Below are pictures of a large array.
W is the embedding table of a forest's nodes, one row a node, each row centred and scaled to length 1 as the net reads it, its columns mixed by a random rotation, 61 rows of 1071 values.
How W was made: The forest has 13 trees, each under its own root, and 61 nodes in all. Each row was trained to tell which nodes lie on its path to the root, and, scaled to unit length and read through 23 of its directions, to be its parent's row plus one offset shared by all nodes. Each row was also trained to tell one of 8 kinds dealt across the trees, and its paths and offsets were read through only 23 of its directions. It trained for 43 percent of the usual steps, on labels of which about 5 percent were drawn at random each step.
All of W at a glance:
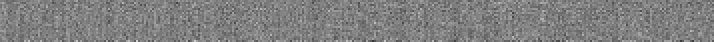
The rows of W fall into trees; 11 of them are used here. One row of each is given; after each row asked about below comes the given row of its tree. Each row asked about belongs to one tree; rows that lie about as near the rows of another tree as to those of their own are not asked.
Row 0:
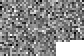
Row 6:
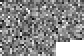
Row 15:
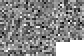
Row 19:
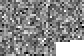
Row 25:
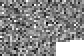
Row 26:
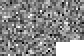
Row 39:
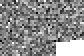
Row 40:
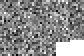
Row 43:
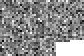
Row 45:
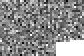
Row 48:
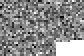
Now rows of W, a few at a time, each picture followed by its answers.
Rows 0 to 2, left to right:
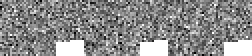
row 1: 43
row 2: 19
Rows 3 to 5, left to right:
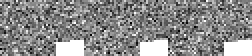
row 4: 25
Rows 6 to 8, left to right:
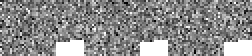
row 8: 6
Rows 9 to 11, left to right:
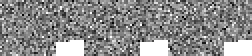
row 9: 39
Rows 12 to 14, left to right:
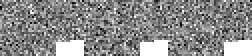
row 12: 0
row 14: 0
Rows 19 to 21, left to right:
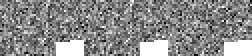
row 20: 19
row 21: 45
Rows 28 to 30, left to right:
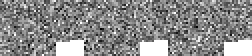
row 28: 0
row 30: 40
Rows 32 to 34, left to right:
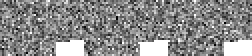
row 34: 0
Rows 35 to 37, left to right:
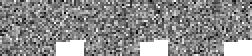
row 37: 48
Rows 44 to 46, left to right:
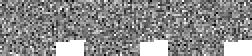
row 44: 39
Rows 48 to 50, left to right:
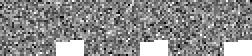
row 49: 19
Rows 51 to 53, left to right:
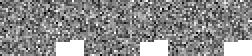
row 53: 48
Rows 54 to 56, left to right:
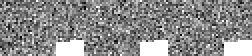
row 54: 43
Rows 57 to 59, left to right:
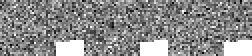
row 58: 40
